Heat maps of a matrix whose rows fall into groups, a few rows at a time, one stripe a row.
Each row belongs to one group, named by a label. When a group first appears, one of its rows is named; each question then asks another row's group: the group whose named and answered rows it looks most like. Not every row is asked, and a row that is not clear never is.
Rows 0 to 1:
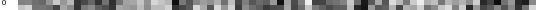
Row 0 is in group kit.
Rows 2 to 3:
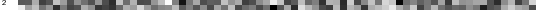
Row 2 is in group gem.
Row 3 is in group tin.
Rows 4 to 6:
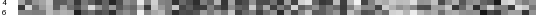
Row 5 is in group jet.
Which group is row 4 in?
tin
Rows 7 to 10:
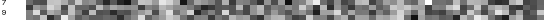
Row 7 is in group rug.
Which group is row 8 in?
jet
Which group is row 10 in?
gem
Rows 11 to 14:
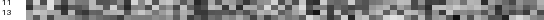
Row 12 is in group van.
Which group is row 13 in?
jet
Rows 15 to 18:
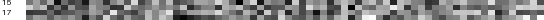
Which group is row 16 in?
tin
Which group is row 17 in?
van
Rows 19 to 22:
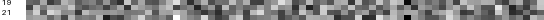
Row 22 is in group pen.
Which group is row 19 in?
gem
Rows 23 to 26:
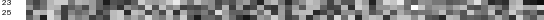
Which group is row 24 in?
tin
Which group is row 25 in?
van
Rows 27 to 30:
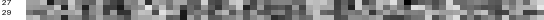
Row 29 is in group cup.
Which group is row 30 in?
pen
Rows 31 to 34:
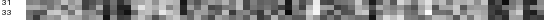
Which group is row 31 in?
kit
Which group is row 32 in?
pen
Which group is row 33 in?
rug
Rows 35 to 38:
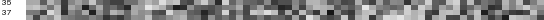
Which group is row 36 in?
pen
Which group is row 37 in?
jet
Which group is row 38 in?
tin
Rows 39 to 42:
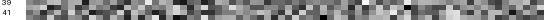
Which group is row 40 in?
gem
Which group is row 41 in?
jet
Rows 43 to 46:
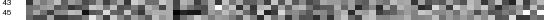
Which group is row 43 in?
jet
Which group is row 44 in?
van
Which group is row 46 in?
van
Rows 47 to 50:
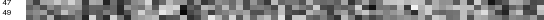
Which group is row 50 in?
van
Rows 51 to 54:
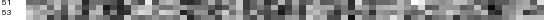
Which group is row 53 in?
cup
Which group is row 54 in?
tin
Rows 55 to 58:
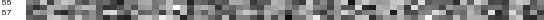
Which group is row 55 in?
gem
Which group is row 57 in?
van
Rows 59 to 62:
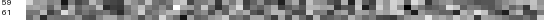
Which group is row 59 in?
tin
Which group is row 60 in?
pen
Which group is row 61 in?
gem
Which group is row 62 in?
kit
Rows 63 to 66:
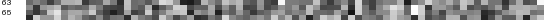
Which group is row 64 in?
tin
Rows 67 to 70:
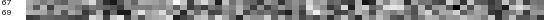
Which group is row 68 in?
tin
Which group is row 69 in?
pen
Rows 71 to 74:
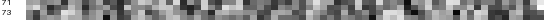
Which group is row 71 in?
pen
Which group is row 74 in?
cup
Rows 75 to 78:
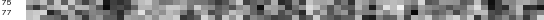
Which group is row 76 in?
rug
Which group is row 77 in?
gem
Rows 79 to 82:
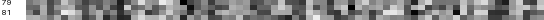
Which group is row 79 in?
gem
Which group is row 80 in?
gem
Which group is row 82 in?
pen
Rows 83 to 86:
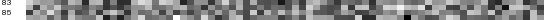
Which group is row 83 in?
cup
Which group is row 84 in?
tin
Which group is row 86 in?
pen
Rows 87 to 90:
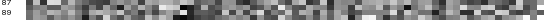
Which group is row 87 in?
jet
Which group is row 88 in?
gem
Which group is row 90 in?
gem
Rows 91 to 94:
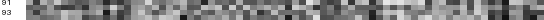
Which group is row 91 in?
tin
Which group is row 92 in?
van
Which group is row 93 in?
cup
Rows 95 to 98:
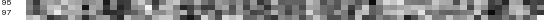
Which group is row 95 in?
cup
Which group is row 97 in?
rug
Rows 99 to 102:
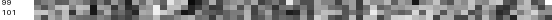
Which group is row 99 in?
gem
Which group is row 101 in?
pen
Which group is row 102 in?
tin
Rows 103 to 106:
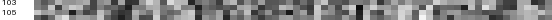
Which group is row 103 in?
cup
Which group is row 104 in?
gem
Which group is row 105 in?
tin
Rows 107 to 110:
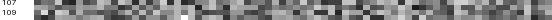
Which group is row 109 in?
jet
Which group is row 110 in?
rug
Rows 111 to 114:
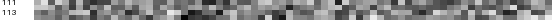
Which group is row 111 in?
jet
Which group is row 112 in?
pen
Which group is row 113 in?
cup
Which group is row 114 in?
tin
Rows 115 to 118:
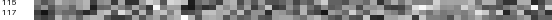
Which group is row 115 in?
cup
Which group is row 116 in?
kit
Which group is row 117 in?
van
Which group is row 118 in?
rug
